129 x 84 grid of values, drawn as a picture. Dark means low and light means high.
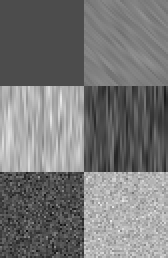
It is made of 3 by 2 panels. Panel 1,1: low, flat. Panel 1,2: middling, slanting down to the right, faint in contrast. Panel 2,1: high, streaked downward. Panel 2,2: low, streaked downward. Panel 3,1: low, fine-grained. Panel 3,2: high, fine-grained.
